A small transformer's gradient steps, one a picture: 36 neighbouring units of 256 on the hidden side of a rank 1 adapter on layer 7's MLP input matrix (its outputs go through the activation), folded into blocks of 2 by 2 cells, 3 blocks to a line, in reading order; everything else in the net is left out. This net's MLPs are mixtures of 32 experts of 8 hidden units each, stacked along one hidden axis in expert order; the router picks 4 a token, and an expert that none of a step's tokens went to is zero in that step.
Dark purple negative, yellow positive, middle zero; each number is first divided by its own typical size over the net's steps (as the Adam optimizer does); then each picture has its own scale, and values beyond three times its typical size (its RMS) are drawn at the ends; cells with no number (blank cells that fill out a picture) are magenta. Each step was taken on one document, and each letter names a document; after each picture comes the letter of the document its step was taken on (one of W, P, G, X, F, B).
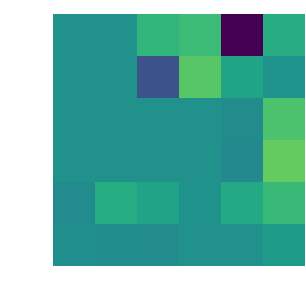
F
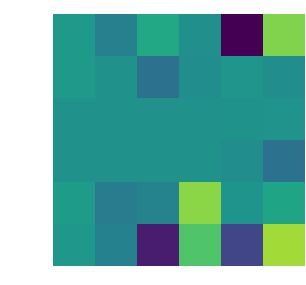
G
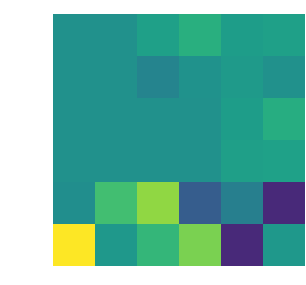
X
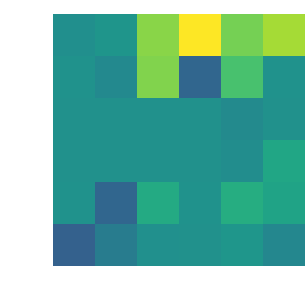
F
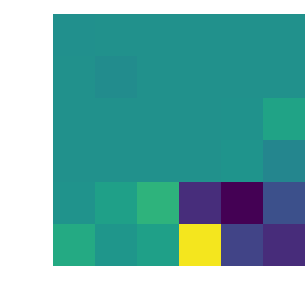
X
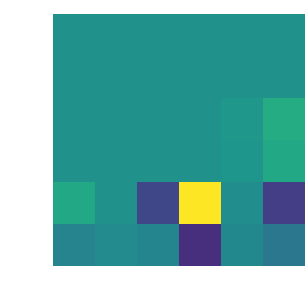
X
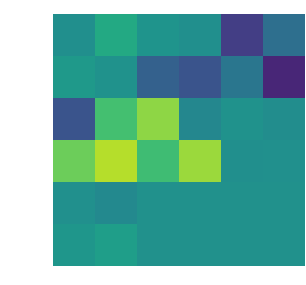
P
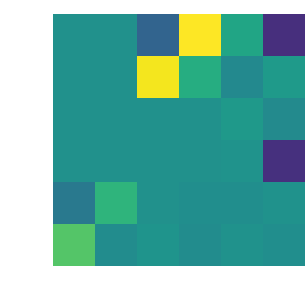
F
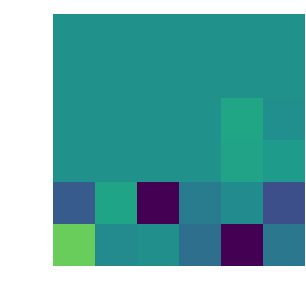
X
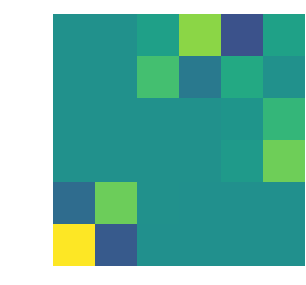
F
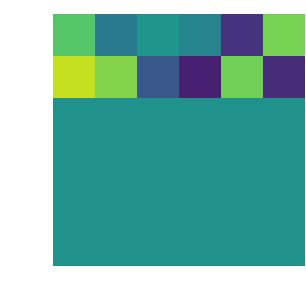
P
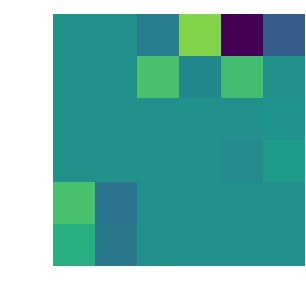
F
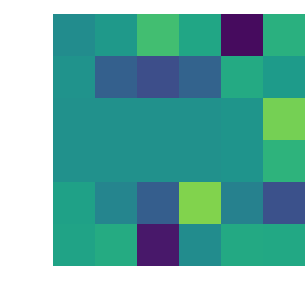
G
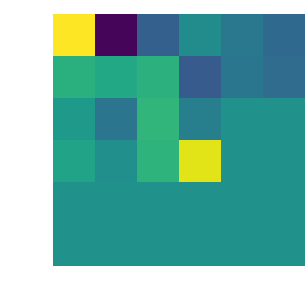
P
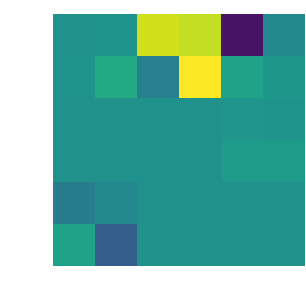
F
